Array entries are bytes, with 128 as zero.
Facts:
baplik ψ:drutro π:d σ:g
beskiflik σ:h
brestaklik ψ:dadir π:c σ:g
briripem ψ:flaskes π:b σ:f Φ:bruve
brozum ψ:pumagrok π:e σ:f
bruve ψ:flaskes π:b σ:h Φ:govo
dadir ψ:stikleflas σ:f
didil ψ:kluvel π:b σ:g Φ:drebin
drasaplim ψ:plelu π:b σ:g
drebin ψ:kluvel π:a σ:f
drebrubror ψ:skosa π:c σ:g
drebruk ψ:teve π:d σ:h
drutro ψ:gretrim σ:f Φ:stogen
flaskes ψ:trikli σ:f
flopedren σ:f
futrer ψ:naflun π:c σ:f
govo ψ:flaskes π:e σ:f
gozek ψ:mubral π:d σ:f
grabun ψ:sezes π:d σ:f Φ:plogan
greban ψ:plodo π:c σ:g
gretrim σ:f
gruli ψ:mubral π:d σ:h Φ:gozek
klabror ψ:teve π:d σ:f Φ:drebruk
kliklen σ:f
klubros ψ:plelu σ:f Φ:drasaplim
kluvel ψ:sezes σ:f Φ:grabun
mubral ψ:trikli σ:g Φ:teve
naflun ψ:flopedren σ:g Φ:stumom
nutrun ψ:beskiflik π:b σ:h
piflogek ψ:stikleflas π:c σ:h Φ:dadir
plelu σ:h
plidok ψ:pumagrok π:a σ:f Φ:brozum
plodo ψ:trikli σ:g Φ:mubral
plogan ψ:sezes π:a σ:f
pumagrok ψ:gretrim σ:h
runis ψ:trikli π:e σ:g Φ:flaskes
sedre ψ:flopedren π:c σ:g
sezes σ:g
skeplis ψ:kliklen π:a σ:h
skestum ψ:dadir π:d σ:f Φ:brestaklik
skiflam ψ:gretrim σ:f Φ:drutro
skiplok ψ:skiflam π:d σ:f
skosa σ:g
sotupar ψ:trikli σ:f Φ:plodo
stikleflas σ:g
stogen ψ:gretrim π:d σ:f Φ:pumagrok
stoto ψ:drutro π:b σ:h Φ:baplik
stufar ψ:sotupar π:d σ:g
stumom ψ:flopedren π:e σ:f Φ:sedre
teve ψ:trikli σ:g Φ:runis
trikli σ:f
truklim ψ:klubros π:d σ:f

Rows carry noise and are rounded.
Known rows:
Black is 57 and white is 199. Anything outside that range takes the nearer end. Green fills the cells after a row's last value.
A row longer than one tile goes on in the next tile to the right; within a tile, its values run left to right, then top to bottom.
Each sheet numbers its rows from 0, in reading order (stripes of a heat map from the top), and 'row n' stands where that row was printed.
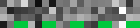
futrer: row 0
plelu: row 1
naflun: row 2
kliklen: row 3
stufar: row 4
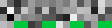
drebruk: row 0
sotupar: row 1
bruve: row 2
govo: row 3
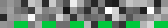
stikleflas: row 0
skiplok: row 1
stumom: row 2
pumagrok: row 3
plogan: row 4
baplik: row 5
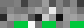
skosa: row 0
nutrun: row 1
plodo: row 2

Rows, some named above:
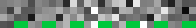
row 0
kliklen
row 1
sezes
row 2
runis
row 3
stufar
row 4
grabun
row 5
nutrun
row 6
piflogek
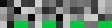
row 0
skeplis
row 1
brestaklik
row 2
greban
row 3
brozum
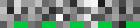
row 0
govo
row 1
dadir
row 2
truklim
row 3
skestum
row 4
klubros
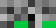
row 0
flopedren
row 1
greban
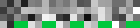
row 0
beskiflik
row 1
drasaplim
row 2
bruve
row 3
didil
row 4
stoto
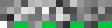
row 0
nutrun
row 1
briripem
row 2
plidok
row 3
kliklen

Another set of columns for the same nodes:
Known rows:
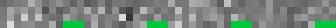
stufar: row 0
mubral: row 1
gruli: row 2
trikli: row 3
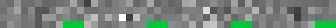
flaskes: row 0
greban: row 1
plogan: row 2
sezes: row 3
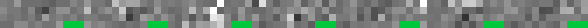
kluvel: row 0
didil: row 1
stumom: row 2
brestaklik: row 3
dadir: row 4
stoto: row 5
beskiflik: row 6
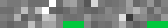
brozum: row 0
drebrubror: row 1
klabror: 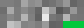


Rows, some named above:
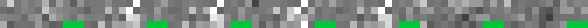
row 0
piflogek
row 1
stumom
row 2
stumom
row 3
runis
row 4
stumom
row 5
nutrun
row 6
pumagrok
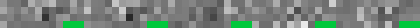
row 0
drasaplim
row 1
didil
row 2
plelu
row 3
skeplis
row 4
baplik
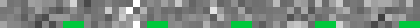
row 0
briripem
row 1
runis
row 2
futrer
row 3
plidok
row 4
bruve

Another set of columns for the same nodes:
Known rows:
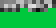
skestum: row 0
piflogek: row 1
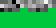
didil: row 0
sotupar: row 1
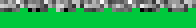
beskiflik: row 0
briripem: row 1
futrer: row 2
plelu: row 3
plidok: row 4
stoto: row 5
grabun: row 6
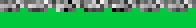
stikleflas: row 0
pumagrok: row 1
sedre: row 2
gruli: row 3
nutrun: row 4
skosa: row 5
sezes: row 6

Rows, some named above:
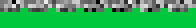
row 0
stufar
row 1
pumagrok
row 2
stumom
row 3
drasaplim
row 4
bruve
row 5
futrer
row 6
runis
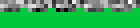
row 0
govo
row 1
piflogek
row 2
bruve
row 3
brozum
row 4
skeplis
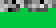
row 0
greban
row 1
baplik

